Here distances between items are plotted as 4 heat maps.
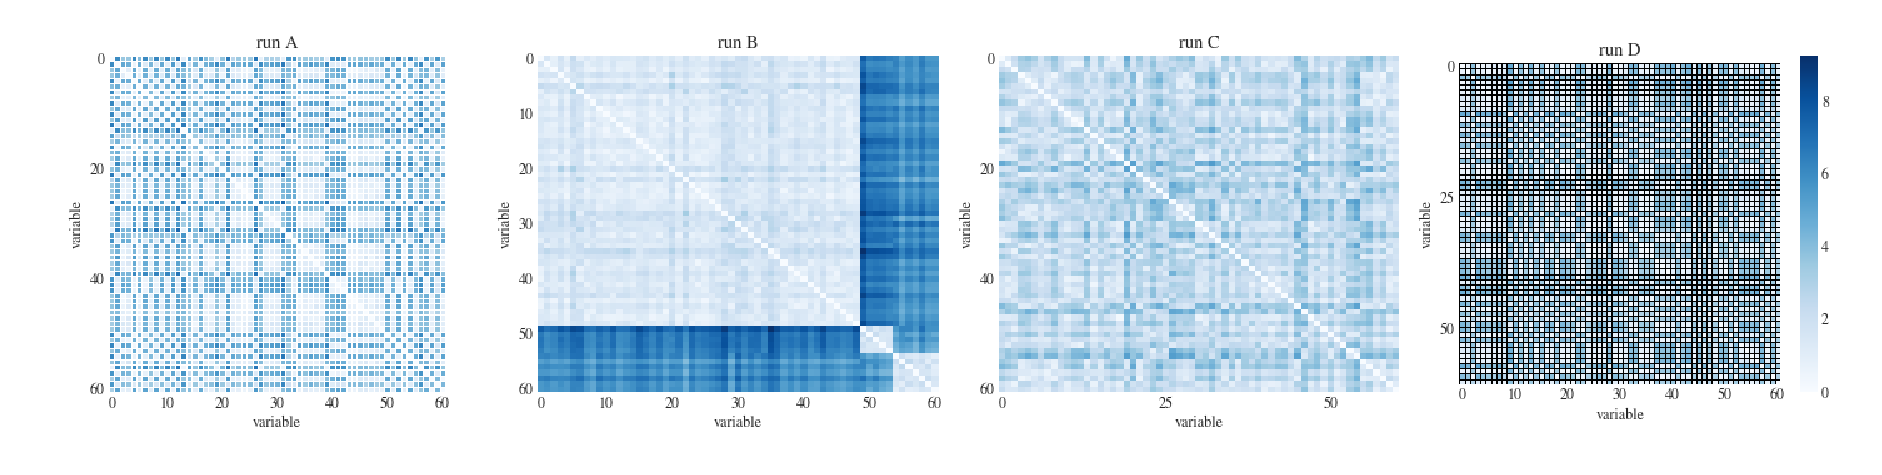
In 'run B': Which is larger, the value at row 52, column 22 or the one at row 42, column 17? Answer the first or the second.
the first
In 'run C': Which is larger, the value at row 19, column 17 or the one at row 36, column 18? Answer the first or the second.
the first
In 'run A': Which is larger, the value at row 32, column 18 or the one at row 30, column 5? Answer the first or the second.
the first
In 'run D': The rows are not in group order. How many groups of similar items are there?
2
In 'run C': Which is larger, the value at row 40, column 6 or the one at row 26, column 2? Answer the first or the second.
the second
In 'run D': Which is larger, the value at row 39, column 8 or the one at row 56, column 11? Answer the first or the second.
the second
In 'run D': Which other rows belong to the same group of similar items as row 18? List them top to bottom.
2, 9, 11, 13, 15, 22, 23, 28, 32, 33, 37, 38, 39, 40, 42, 43, 45, 47, 49, 50, 52, 57, 59
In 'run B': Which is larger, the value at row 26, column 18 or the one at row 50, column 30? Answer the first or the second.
the second
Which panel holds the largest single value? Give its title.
run B
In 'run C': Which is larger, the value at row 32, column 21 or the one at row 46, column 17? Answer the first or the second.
the first
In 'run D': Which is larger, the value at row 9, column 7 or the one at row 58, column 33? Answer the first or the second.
the first
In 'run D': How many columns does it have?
61
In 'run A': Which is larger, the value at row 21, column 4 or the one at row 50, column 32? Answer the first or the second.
the second
